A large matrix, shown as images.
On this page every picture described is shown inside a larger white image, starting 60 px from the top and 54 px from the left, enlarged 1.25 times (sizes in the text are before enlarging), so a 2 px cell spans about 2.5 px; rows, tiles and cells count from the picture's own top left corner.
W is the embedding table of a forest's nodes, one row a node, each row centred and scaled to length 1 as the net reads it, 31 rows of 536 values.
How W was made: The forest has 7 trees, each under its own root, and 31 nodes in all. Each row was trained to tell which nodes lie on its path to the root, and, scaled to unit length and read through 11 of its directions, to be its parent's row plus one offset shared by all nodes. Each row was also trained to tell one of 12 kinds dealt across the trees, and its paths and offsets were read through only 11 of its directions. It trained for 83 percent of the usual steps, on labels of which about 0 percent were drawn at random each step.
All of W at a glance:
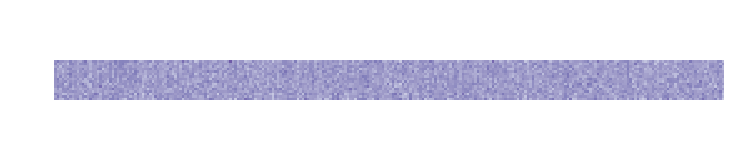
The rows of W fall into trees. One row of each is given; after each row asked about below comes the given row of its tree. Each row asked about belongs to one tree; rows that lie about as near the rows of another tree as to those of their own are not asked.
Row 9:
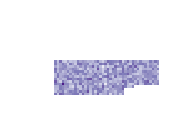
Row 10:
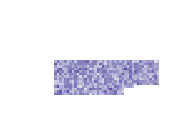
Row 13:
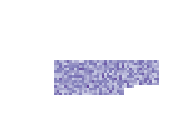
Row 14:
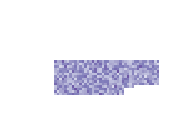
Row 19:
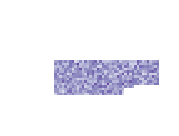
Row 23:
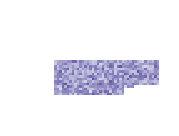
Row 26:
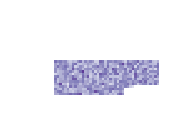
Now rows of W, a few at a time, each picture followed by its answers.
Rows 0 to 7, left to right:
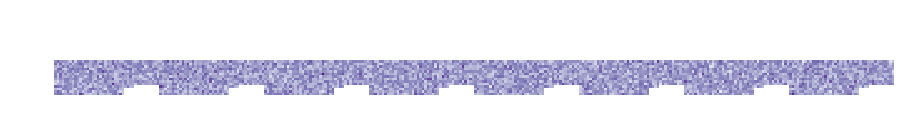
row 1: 10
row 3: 13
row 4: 19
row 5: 9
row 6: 13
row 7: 10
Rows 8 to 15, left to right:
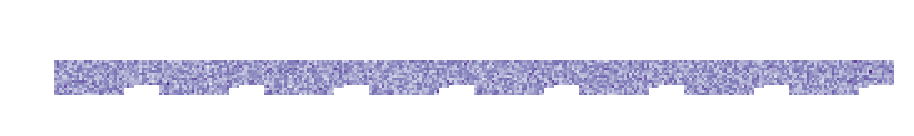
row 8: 26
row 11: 9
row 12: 9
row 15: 13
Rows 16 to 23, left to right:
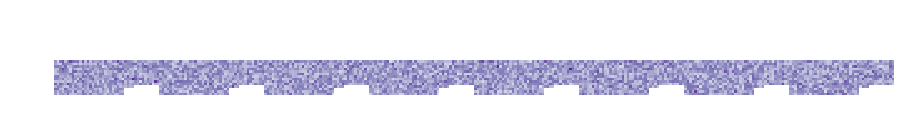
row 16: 14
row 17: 26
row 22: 9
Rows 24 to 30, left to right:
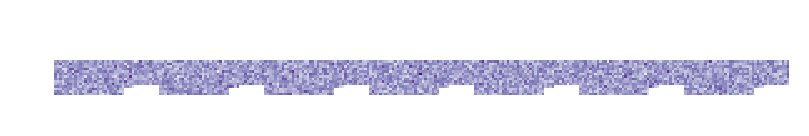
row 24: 10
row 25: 23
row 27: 13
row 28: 23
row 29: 10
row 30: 14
